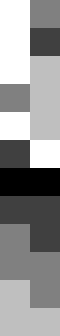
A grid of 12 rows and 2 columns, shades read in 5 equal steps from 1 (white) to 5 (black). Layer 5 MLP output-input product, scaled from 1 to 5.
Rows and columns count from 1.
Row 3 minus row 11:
-1 -1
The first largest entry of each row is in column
2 2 2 1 2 1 1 1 2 1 2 1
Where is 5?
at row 7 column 1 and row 7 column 2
